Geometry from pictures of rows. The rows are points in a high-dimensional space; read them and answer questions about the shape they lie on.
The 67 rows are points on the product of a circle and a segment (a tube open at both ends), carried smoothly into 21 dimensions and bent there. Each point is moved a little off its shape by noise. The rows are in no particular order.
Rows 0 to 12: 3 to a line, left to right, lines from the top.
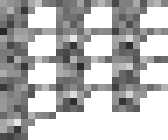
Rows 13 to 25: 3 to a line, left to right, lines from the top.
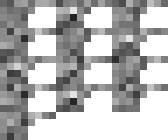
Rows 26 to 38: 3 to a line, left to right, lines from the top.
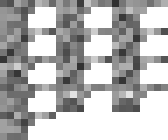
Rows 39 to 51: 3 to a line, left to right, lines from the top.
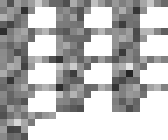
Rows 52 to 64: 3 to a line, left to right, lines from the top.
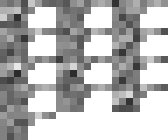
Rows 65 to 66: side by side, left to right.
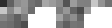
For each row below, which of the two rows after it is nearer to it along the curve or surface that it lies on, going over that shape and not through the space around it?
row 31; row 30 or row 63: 30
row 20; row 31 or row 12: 31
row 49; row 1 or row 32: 32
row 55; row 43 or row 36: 43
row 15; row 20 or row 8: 20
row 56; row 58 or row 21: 21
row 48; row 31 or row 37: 31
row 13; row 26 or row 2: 26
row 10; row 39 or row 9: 9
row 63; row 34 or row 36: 36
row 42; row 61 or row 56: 61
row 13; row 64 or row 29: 64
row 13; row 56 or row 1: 56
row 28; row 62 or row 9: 9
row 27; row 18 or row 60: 60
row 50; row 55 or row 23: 23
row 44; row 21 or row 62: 62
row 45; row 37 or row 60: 60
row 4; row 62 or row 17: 17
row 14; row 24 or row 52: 52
